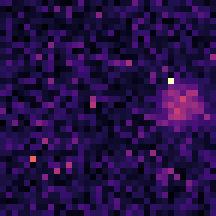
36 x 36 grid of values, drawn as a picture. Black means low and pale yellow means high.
Neither half mirrors the other. The ninth with the highest average is the middle right. A single bump stands in the middle right. Most values sit low, with a long tail of high ones. No single row or column stands out from its neighbours.
